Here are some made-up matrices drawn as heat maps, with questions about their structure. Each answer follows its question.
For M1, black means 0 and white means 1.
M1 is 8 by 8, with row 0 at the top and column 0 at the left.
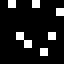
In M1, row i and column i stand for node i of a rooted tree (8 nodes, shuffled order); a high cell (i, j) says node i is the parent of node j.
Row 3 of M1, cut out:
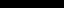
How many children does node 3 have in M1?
0
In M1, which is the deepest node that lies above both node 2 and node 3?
4
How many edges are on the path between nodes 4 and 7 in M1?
3
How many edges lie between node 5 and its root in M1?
3
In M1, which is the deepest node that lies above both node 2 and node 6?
4
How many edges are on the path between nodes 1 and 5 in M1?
4
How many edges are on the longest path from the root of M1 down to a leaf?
4
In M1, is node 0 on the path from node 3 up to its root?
yes
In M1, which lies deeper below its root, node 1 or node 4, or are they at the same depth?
the same depth
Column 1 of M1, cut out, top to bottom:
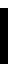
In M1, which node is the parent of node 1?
0
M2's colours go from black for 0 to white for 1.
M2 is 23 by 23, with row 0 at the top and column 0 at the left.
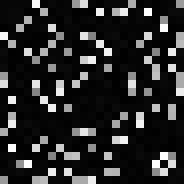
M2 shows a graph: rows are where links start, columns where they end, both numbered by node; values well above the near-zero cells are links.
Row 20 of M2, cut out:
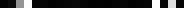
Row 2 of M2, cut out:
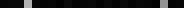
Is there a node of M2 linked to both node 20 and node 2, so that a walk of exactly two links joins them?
yes
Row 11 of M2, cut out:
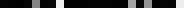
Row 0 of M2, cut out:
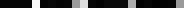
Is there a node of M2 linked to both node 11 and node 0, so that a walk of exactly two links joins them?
yes
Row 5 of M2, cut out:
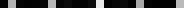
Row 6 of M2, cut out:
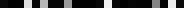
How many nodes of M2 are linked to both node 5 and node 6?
0
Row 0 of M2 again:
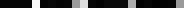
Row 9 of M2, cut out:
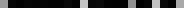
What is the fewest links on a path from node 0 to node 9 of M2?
1
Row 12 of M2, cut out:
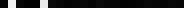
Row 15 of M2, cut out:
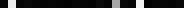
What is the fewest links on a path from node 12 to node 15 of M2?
2
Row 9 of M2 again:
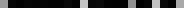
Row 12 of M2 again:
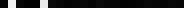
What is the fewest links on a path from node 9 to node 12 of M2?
3
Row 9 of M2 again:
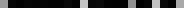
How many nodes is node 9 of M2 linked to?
5
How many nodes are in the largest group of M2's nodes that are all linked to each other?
5
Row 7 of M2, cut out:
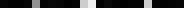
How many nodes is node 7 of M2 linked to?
4
